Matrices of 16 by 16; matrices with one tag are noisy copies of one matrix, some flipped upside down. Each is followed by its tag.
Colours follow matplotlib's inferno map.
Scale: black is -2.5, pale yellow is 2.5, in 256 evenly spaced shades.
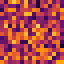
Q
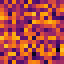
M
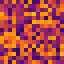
M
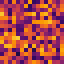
M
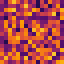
Q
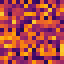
M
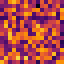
Q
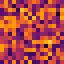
M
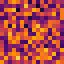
Q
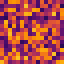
Q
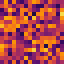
M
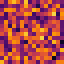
Q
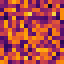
Q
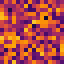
M
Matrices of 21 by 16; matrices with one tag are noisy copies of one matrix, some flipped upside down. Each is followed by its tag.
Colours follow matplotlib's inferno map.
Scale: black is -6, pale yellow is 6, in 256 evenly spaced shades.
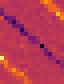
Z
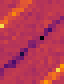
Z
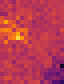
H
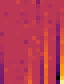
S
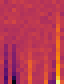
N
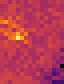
H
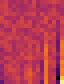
S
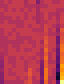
S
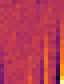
S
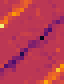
Z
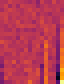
S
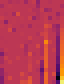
S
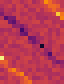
Z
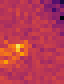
H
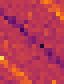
Z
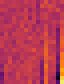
S
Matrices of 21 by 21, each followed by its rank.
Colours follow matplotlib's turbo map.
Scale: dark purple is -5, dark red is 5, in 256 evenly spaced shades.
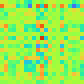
three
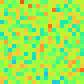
full rank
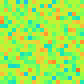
full rank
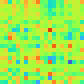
three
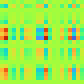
one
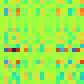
two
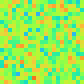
full rank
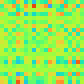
two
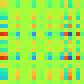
one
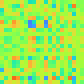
three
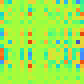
two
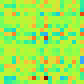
three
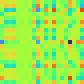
two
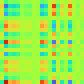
one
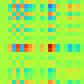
one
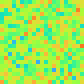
full rank
